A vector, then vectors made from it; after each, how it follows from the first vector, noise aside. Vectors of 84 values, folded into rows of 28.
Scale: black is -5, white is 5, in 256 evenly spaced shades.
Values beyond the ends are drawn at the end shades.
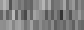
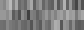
wrapped around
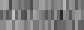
copied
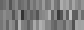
reversed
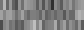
wrapped around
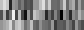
scaled up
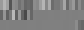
partly zeroed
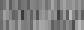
reversed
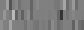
partly zeroed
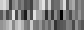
scaled up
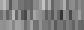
copied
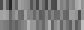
wrapped around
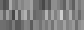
negated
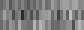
reversed
